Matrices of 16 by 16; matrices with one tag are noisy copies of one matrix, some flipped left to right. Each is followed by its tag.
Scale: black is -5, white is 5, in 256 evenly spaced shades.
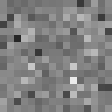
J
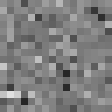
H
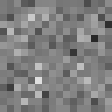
J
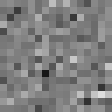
H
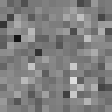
J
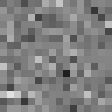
H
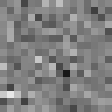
H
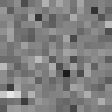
H
